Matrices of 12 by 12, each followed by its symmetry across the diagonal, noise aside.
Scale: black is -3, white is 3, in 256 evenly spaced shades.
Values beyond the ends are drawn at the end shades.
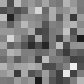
symmetric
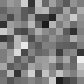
antisymmetric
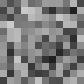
symmetric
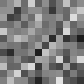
symmetric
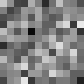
symmetric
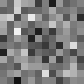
symmetric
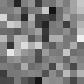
antisymmetric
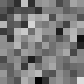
symmetric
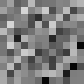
symmetric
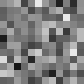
antisymmetric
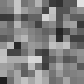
antisymmetric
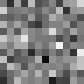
antisymmetric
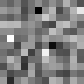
antisymmetric
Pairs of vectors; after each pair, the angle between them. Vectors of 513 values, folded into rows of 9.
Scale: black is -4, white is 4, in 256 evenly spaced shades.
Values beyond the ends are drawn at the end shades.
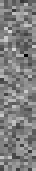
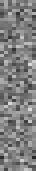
partly opposed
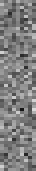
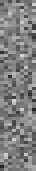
nearly opposite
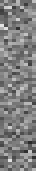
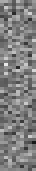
partly aligned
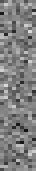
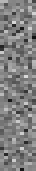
orthogonal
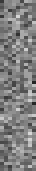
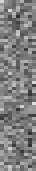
nearly opposite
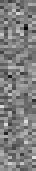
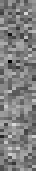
partly opposed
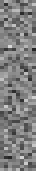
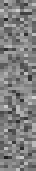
nearly parallel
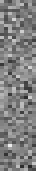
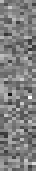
partly aligned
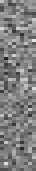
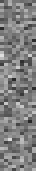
partly opposed
